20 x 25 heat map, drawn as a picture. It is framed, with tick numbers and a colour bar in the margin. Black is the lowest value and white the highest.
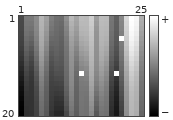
The bottom left is the ninth with the lowest average. The values follow a bell shape. There are three isolated cells, each far higher than the cells round it. Streaks run downward. The ninth with the highest average is the top right. The field climbs toward the top right.
